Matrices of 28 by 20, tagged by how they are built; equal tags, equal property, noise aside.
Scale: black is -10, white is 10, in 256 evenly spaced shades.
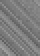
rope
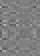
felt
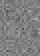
felt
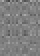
felt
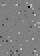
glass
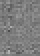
felt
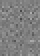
felt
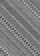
rope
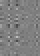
felt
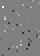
glass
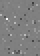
glass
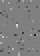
glass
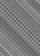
rope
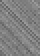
rope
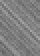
rope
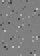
glass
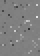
glass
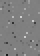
glass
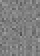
felt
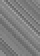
rope
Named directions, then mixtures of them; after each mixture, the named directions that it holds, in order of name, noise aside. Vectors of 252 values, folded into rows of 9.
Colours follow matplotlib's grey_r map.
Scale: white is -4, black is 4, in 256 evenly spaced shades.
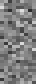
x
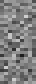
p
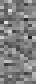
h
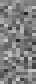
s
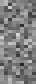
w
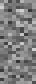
x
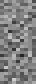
p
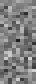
s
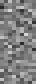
x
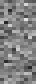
h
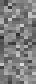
w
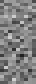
p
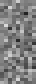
s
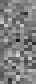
s, w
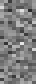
x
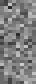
w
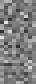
h, w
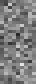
w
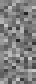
s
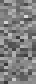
h, p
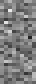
h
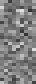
p, x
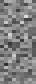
h, p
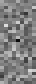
p, s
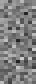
s, x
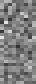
h, w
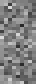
w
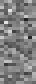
h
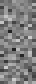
h, p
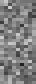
w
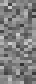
w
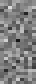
s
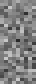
s
